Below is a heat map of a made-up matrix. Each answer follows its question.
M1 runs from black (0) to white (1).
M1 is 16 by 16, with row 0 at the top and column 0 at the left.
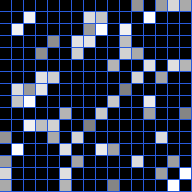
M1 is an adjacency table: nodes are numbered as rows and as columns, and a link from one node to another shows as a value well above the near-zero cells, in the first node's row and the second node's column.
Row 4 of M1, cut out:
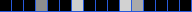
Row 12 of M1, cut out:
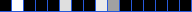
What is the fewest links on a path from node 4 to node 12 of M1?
4
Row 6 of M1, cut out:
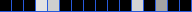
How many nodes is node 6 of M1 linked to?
4
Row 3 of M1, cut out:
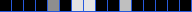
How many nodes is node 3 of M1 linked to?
4
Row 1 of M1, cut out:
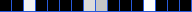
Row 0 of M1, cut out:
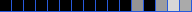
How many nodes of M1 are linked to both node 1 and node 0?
0
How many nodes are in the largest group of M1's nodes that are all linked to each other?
3
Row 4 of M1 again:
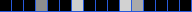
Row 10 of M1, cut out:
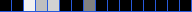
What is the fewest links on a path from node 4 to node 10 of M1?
1
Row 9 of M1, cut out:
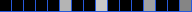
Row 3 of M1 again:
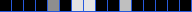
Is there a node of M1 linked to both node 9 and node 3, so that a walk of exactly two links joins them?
no
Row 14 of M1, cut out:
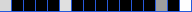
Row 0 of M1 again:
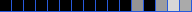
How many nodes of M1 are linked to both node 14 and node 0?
2
